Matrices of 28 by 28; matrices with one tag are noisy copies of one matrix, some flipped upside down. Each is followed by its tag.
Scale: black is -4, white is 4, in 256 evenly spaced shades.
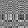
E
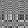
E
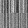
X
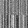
X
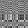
E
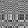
E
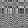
E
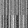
X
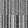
X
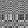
E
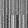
X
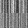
X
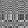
E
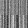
X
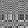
E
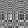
E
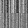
X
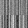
X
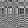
E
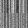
X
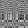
E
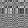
E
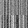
X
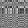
E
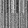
X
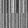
X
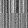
X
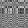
E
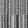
X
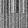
X
